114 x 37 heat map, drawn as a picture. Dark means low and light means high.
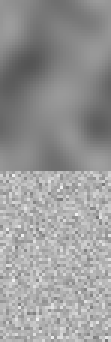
The table splits into 2 rows of 1 panel. Panel 1,1: middling, smooth. Panel 2,1: high, fine-grained.
